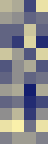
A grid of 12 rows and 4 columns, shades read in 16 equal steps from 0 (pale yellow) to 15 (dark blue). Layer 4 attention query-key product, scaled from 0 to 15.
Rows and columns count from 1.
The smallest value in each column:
1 0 2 1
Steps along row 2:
up up down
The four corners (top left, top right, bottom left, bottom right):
4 1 8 8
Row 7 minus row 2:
4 0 0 0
